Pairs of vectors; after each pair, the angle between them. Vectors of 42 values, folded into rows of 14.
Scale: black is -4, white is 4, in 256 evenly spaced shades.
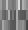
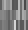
orthogonal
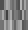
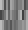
partly opposed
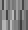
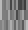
orthogonal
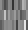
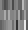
nearly parallel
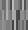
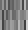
partly opposed
